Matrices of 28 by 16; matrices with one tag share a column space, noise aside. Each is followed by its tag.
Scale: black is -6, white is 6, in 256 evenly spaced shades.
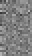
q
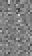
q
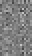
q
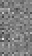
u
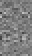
u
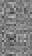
u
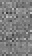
u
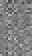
q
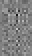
q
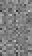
q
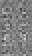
u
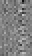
q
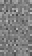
q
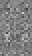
u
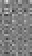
q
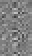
u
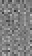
q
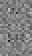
u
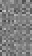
q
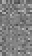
q
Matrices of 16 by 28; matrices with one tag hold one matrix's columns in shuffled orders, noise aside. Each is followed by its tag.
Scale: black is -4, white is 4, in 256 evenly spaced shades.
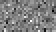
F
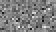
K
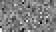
F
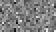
F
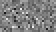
K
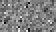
F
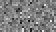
F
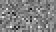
K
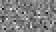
K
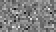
K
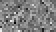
F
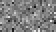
F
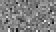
F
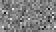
K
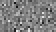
F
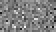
K
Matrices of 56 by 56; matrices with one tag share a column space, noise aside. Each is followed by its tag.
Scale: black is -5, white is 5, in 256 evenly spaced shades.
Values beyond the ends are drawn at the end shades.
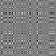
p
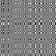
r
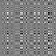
p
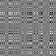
p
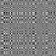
p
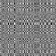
r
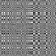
p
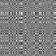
p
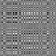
p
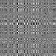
r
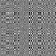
p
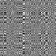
p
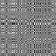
r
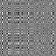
p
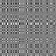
r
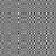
p
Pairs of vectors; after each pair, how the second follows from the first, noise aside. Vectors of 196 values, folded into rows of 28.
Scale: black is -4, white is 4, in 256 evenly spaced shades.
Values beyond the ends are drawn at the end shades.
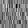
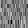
reversed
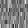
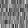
copied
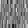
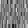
copied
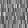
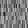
negated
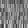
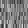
copied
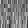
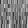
negated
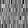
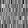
copied
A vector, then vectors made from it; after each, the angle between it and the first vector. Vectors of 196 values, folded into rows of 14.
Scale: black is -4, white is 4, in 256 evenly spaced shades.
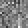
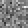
orthogonal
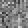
nearly parallel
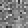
partly aligned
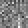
nearly parallel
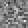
orthogonal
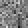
nearly opposite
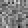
nearly opposite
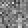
nearly parallel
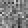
nearly opposite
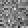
partly opposed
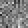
nearly parallel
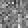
nearly parallel
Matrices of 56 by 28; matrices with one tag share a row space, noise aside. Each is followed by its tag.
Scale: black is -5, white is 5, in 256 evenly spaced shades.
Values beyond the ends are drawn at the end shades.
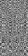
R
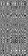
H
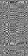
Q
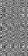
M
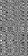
M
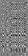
H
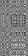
H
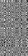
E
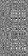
H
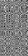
E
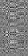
Q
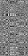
Q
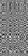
R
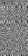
E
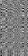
M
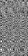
M
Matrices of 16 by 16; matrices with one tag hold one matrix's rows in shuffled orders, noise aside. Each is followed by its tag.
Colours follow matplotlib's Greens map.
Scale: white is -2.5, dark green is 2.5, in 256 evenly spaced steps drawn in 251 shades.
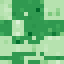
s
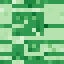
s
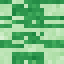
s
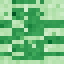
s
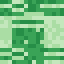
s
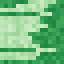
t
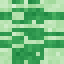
s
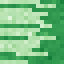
t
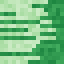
t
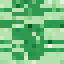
s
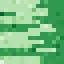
t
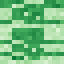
s
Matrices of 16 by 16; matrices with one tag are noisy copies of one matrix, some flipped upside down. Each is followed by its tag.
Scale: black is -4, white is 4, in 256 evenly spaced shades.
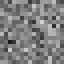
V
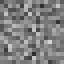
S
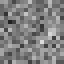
V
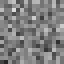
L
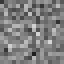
S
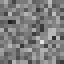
V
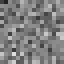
L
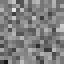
L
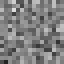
L
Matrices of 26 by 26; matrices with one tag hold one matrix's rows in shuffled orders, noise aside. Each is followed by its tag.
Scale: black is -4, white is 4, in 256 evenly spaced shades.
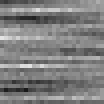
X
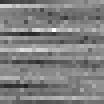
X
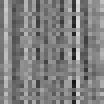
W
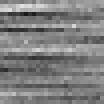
X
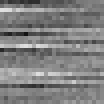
X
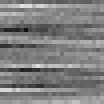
X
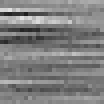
X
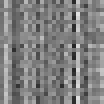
W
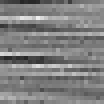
X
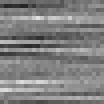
X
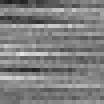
X
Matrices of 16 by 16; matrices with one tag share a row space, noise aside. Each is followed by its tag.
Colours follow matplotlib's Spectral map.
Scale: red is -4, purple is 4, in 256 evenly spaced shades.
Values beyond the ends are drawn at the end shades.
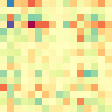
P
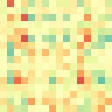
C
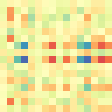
C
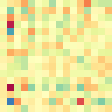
C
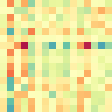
C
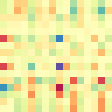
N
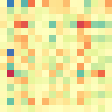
C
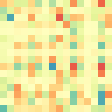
N
